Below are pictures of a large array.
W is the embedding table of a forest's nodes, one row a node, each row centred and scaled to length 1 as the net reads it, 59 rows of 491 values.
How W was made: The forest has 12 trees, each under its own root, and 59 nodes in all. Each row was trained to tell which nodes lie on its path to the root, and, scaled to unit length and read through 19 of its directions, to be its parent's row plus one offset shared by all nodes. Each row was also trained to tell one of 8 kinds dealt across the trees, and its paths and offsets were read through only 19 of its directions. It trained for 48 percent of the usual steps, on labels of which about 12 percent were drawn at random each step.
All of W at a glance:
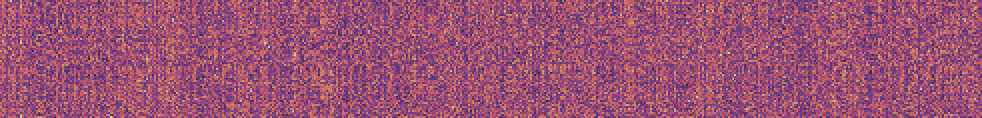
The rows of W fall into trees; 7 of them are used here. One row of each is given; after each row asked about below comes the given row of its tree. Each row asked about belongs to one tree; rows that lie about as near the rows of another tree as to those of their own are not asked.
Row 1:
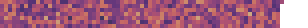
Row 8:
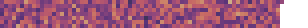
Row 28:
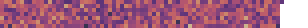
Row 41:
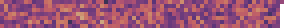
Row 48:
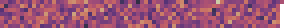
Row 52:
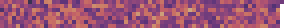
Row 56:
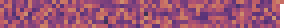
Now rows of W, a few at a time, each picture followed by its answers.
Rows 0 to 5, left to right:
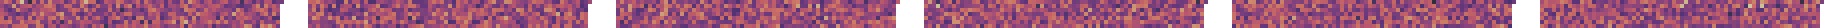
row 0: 28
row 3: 28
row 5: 28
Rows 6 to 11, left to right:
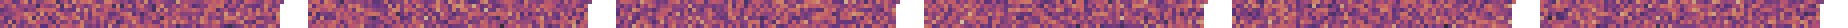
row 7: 48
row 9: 48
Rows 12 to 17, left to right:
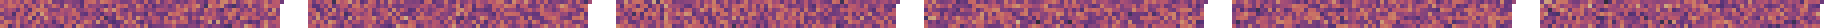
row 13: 41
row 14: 52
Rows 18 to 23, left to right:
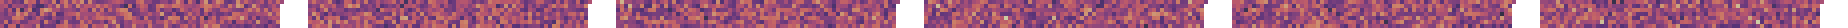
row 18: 56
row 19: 1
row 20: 1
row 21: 28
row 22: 56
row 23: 48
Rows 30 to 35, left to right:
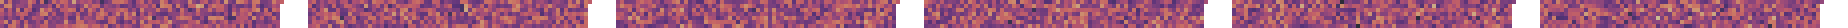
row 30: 56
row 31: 1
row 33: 48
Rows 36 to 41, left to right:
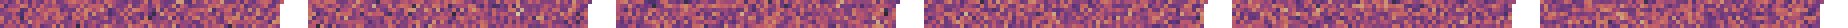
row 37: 28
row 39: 28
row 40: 48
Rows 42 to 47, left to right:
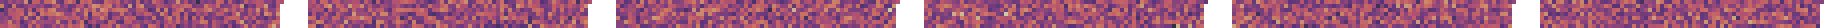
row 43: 48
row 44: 48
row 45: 48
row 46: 8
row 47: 28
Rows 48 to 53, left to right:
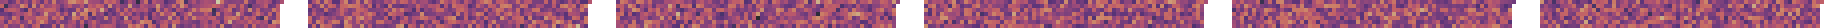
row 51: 56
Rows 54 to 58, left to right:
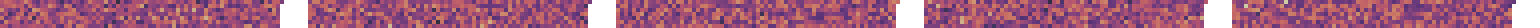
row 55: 28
